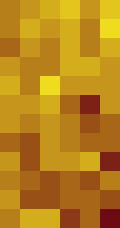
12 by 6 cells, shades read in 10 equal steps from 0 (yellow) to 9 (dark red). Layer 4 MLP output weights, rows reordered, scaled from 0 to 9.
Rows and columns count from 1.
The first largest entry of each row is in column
1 1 1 2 2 5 5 2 6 3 2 6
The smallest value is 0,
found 2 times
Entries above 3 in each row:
1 2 3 2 1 2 4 5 2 6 5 4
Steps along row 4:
up same down same up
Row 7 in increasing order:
3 3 4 4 5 6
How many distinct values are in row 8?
4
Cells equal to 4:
14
